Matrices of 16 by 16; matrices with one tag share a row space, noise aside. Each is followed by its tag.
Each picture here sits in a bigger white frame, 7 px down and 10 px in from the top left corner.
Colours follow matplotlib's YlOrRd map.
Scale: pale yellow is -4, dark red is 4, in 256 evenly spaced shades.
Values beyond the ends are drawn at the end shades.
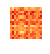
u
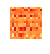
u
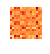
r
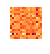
r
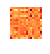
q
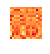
r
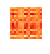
u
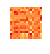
q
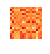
r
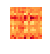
u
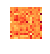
q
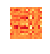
q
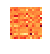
q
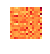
q
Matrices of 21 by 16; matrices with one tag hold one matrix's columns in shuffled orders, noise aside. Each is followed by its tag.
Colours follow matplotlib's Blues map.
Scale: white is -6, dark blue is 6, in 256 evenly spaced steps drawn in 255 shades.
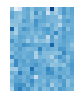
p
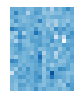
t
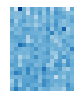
p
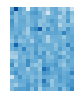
p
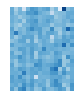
p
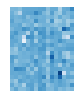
t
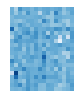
t
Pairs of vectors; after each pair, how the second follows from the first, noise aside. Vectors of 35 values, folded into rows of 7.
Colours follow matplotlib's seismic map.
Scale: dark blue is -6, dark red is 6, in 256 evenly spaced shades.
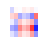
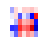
scaled up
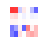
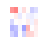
shrunk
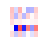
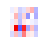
negated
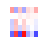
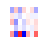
negated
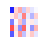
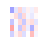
shrunk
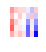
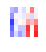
negated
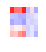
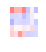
shrunk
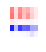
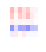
shrunk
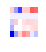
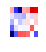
scaled up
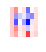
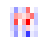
negated
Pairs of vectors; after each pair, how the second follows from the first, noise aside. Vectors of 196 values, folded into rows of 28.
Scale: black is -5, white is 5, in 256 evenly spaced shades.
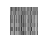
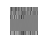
partly zeroed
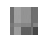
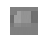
partly zeroed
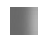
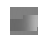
partly zeroed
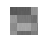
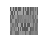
sign-scrambled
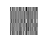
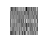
sign-scrambled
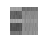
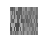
sign-scrambled
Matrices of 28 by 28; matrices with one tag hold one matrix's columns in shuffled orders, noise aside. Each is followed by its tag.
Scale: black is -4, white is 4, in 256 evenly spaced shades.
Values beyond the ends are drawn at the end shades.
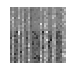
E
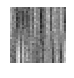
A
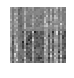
E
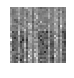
E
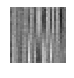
A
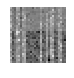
E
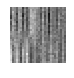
A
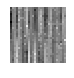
A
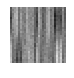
A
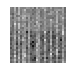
E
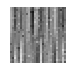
A
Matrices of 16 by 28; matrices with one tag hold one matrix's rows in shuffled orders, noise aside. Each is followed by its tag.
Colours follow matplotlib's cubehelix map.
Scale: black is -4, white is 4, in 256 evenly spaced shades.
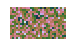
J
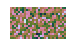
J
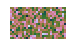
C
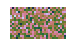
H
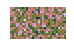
J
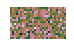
H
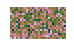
H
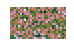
J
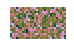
C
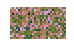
H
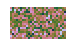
H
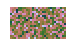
C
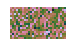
H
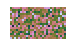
H
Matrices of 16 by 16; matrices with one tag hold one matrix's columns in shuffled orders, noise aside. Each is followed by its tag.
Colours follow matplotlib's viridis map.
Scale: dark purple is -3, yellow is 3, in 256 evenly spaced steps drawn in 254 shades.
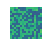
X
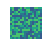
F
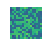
X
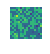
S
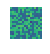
F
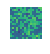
S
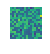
S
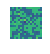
F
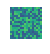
F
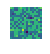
F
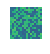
S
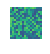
F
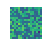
F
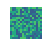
F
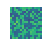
X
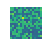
S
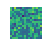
S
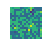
F
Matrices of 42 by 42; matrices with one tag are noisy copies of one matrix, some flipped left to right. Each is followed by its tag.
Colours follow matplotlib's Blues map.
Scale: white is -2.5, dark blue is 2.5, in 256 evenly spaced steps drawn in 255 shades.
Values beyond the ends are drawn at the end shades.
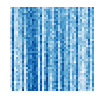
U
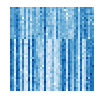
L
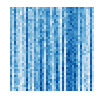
U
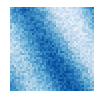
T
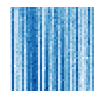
U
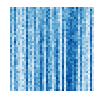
U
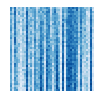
U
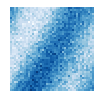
T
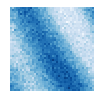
T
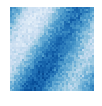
T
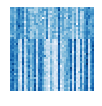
L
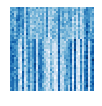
L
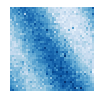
T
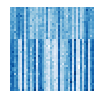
L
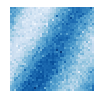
T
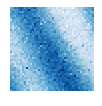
T
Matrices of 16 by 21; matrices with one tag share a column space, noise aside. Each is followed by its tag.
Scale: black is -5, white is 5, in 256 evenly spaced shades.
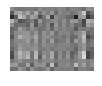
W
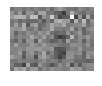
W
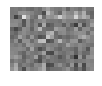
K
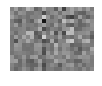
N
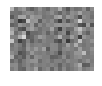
N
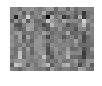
W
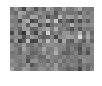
N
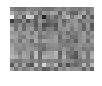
W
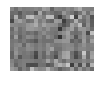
W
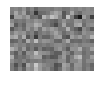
K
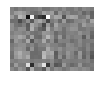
W
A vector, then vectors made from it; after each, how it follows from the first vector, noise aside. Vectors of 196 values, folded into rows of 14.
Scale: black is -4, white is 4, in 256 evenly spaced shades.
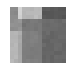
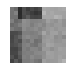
negated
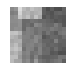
copied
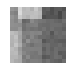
copied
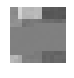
partly zeroed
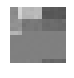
partly zeroed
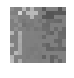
partly zeroed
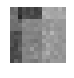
negated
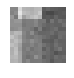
copied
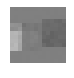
partly zeroed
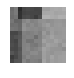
negated
